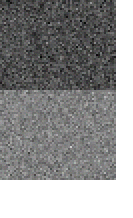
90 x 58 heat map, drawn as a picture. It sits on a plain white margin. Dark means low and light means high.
The table splits into 2 rows of 1 panel. Panel 1,1: low, fine-grained. Panel 2,1: middling, fine-grained.
